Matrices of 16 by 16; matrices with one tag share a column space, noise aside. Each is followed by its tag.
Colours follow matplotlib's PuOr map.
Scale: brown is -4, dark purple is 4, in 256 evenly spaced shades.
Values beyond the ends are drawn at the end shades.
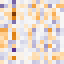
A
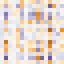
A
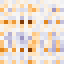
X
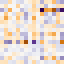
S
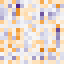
A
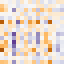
X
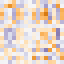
A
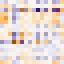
S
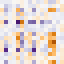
X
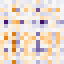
X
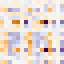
X
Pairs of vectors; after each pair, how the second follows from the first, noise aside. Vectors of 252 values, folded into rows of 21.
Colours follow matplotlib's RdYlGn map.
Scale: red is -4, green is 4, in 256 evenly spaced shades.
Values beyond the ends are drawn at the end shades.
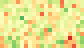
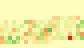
partly zeroed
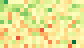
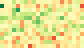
wrapped around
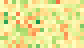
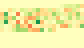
partly zeroed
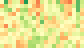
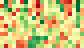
scaled up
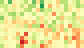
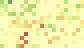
partly zeroed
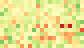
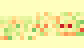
partly zeroed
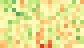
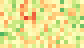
wrapped around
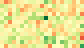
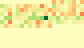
partly zeroed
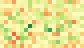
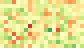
sign-scrambled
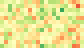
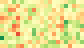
wrapped around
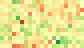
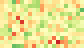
sign-scrambled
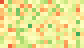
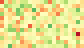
sign-scrambled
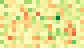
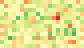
sign-scrambled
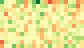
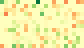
partly zeroed
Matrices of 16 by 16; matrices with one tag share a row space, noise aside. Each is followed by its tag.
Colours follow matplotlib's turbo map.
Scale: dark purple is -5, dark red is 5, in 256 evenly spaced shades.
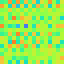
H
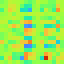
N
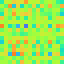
H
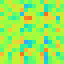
N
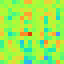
N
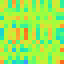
H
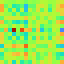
H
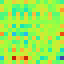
H
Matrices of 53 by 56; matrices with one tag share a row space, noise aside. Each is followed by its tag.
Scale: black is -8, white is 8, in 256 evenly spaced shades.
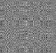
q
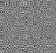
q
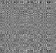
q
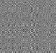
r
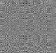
q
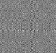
r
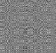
q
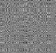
q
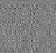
r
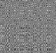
q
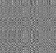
r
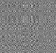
r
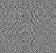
r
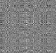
q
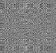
q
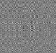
r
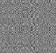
r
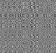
r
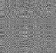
q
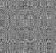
q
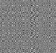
r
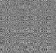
q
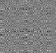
q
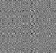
r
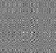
r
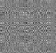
q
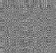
q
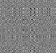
r
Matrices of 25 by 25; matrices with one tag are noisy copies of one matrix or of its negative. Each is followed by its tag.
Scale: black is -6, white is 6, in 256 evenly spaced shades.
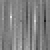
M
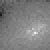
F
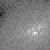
F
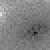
F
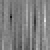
M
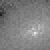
F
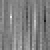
M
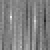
M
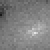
F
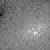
F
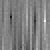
M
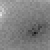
F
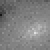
F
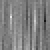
M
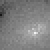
F
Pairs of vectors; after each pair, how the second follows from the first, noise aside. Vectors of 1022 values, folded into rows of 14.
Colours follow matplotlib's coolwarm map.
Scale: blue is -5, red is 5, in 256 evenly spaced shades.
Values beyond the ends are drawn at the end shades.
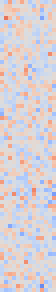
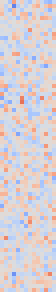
reversed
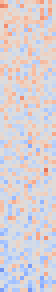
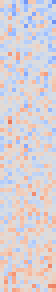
reversed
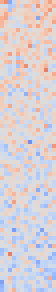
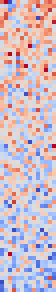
scaled up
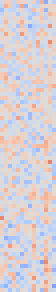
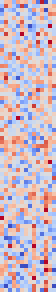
scaled up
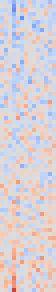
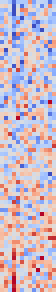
scaled up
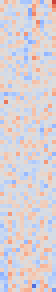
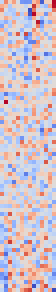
scaled up
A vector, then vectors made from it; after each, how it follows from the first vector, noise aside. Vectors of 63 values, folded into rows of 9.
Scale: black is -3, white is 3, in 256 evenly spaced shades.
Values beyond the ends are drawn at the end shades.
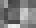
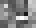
wrapped around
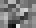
sign-scrambled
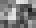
reversed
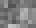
shrunk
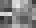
wrapped around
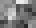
reversed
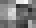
reversed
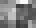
reversed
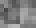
shrunk
